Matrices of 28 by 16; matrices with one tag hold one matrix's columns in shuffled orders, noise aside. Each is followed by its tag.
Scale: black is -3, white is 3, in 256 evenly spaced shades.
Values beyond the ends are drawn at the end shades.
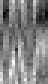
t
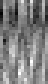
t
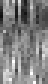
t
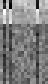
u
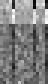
u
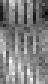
t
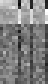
u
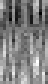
t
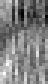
t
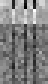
u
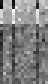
u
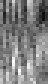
t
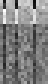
u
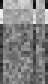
u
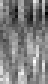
t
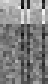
u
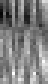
t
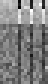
u
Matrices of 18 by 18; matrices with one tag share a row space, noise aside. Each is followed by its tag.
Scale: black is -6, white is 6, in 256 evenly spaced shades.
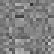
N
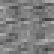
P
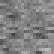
P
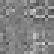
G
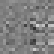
G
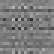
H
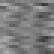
P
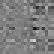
G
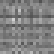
H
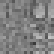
G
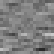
P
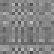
H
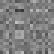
N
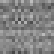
H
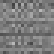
H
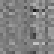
G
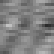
P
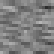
P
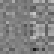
G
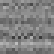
H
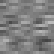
P
